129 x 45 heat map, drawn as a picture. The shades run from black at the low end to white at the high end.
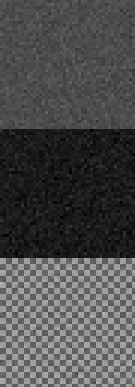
The table splits into 3 rows of 1 panel. Panel 1,1: low, fine-grained, faint in contrast. Panel 2,1: very low, fine-grained, faint in contrast. Panel 3,1: middling, checkered, strong in contrast.
